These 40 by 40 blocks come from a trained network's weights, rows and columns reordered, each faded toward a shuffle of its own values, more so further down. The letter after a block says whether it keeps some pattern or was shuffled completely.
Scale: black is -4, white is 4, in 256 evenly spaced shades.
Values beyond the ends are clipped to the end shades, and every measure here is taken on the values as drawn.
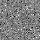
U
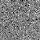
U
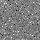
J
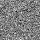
J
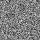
J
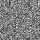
U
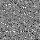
U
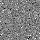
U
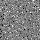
J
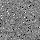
J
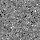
J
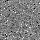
J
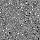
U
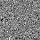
U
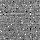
U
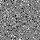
U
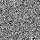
J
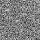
U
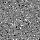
J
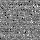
U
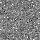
J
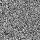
J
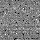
U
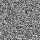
U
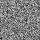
U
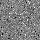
J
